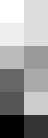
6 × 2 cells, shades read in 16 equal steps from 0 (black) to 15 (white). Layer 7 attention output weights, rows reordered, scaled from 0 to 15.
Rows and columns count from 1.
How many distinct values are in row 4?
2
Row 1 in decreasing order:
15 13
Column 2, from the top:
13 13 9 10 12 3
